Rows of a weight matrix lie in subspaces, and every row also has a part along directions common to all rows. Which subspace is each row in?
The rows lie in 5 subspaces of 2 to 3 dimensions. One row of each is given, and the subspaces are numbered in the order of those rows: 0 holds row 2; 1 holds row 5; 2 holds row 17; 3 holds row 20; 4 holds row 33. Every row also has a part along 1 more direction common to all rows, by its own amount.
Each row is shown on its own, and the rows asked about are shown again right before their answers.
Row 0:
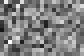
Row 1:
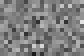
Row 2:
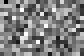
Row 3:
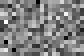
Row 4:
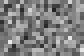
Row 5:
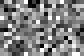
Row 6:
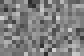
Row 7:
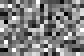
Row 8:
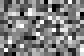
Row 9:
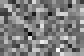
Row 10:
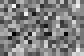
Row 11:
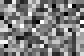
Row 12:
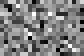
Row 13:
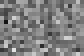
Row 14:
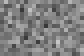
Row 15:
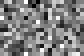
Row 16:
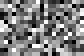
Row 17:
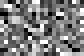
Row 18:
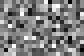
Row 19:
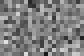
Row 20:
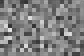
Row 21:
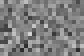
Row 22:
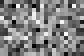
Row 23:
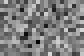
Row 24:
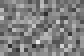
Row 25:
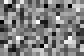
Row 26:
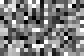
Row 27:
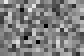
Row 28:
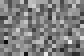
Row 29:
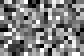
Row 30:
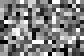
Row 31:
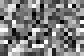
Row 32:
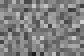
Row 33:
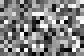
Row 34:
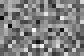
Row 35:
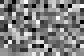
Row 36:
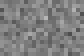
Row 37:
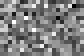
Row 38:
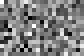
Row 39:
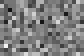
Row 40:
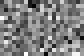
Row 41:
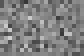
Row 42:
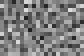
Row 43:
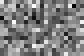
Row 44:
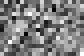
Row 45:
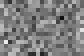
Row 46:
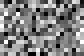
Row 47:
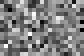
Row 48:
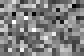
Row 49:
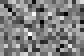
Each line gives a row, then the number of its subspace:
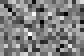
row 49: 2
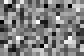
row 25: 0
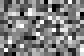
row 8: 0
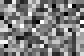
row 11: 0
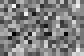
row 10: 3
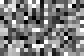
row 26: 3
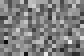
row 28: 1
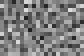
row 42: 4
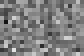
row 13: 2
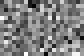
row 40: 1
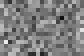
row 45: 4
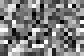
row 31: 3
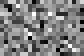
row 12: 2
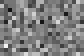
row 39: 2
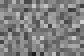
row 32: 4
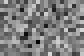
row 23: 0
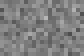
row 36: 1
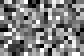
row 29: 1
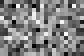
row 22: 3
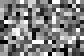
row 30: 1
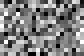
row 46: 4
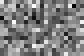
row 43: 3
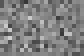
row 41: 3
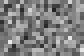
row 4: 0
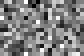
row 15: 1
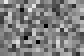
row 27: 0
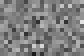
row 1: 4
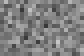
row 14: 0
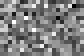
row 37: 4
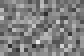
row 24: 4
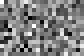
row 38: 3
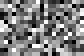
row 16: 2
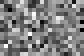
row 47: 2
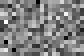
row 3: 2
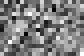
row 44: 0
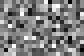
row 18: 0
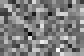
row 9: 2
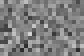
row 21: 3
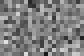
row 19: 1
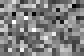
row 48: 4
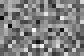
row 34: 4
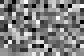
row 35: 4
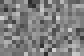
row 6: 1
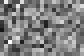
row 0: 0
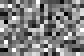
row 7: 2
